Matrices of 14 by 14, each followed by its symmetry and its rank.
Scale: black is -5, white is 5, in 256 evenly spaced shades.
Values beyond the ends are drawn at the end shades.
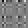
neither, rank one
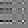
neither, rank one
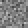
antisymmetric, full rank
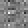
neither, rank two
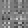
neither, rank two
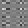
neither, rank one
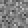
antisymmetric, full rank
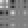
symmetric, rank one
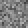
neither, full rank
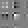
symmetric, rank one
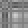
symmetric, rank one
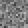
neither, full rank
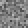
neither, full rank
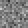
antisymmetric, full rank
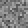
neither, full rank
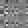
neither, rank two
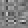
neither, rank two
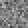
neither, full rank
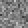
antisymmetric, full rank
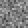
antisymmetric, full rank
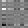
neither, rank one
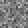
neither, full rank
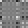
symmetric, rank one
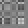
symmetric, rank one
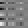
neither, rank one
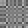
symmetric, rank one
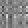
neither, rank two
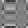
neither, rank one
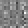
neither, rank two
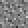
antisymmetric, full rank
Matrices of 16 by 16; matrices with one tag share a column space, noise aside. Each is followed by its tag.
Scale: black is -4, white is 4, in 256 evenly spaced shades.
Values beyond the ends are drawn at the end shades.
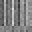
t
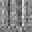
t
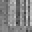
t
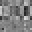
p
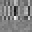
p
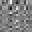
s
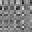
s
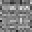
s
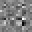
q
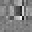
p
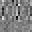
p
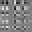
s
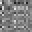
s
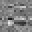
q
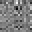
s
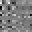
s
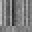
t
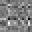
q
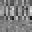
p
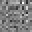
s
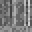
t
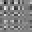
s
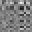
s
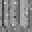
t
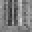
t
